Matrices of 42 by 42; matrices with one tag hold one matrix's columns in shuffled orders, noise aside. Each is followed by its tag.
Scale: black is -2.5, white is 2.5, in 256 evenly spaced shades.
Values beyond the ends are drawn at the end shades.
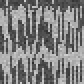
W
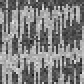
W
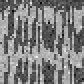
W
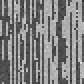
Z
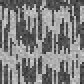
W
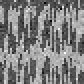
W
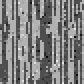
Z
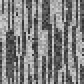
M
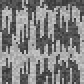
W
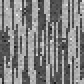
M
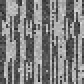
Z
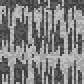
W
